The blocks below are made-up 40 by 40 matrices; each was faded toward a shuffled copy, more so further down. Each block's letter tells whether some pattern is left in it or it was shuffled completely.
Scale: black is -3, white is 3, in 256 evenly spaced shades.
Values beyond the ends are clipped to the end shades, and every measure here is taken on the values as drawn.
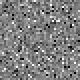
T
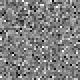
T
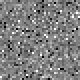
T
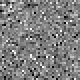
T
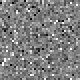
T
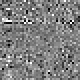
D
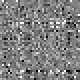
D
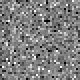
T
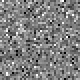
T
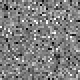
T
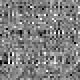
D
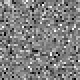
T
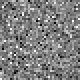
T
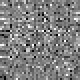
D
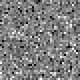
T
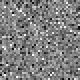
T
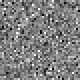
T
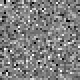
T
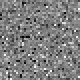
T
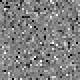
T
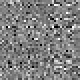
D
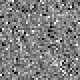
T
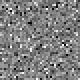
T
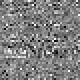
D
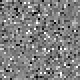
T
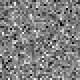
T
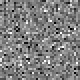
T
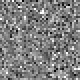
T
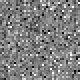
T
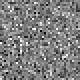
T
